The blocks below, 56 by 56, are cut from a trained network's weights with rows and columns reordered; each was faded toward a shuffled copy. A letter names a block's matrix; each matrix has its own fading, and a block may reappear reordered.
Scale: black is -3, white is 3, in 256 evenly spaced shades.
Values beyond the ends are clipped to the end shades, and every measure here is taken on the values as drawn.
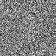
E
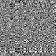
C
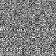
C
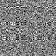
C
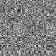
C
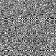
C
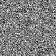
E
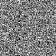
E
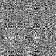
C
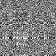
C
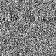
E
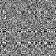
C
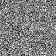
E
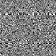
C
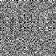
C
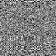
C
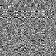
C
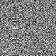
C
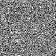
E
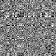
C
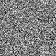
E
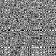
C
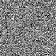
E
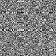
C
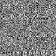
C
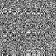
C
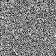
E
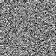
E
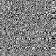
C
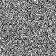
E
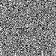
E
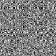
C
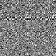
C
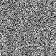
E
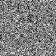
E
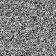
E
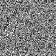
E
